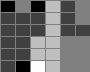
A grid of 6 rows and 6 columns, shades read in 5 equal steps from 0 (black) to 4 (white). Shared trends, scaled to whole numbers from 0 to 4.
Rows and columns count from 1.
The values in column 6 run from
1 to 2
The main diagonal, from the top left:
0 1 1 3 2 2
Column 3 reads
0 1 1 3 3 4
